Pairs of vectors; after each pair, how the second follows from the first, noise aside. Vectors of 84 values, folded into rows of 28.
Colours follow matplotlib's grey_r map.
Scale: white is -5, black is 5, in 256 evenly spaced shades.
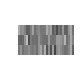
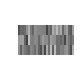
negated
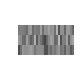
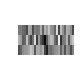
scaled up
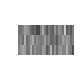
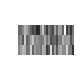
scaled up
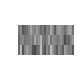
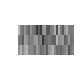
shuffled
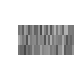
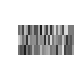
scaled up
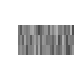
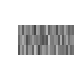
shuffled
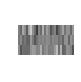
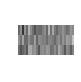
shuffled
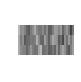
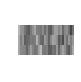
copied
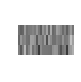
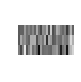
scaled up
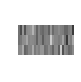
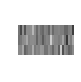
copied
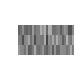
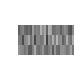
copied
